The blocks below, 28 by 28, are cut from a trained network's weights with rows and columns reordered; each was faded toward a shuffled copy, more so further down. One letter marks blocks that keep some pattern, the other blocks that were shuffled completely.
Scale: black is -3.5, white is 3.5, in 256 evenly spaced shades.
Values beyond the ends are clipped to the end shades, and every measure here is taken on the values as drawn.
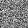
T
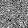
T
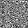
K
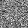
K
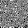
K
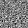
K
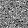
T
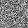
T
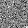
T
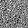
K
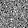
T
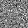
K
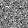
T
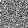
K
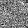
K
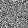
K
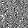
K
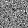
T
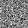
T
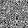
K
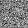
T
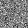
T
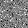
T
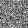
T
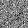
T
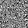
K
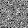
T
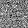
T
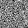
T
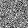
T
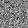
K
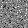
T
